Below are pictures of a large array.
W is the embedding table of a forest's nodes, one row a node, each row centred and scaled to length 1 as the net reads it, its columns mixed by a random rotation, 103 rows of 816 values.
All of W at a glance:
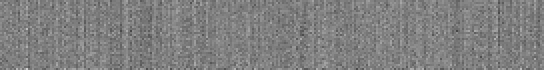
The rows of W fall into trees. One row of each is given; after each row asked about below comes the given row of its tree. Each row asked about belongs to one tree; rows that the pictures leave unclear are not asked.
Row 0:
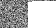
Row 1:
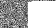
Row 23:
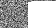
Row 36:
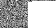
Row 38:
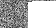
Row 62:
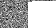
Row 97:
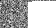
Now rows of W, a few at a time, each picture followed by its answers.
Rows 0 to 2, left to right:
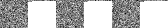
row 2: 97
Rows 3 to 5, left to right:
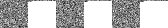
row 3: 1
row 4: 36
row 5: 1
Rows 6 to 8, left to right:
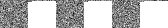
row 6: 1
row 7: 97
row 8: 0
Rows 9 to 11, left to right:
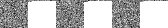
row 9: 38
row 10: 23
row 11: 1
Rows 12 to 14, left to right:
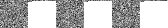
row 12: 23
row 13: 97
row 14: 36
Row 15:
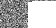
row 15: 36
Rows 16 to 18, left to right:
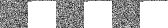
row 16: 1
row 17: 62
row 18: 1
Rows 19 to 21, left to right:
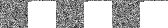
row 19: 1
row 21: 1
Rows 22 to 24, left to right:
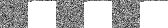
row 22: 62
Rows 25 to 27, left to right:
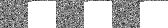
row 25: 23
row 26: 62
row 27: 1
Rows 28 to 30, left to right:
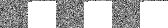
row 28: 36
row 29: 97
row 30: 62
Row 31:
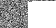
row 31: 36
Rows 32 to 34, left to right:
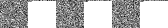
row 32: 1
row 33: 36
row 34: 1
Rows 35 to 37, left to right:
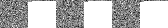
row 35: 0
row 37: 23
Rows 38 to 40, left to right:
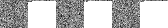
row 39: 62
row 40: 36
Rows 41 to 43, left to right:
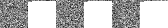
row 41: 62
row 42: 1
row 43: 97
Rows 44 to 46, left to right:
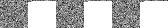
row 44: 23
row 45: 0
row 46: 62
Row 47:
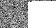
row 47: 62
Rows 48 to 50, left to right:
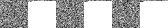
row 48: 38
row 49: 36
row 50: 38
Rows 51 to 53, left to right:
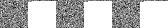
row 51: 62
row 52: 0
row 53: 62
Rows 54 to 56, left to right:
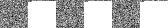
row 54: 1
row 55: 36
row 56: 36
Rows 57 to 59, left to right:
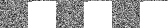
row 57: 23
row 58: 97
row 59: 1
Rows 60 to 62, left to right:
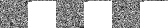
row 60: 1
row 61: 36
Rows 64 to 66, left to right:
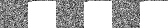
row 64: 23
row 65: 36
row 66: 1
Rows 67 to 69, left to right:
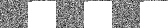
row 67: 36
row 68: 62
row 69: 1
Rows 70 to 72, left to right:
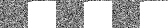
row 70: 23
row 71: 23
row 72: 97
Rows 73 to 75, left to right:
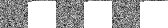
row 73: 23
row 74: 62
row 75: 62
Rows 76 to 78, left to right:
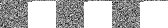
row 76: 97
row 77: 1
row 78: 23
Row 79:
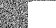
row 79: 36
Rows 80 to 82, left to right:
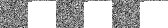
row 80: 38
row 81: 38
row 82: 97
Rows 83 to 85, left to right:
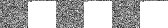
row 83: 62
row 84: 0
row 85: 62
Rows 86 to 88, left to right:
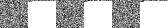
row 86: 36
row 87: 23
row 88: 36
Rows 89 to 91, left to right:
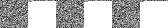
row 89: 0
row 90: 0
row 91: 62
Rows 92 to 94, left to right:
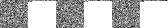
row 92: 38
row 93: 0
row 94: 36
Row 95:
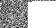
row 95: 97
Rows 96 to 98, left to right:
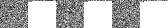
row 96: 62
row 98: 97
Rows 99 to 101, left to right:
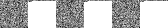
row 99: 36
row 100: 38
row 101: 62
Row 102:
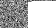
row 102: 23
